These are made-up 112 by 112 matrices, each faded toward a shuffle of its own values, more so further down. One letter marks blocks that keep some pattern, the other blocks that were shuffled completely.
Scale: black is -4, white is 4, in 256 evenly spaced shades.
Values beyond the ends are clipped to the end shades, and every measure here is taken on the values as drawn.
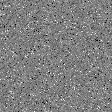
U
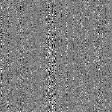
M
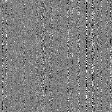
M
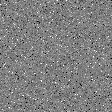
U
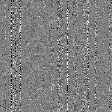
M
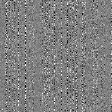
M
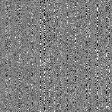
M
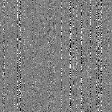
M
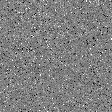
U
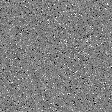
U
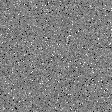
U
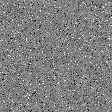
U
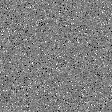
U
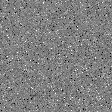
U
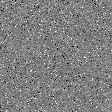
U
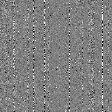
M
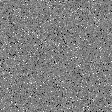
U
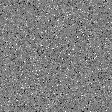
U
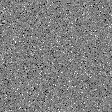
U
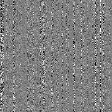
M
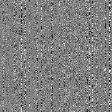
M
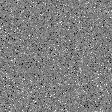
U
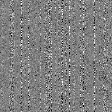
M
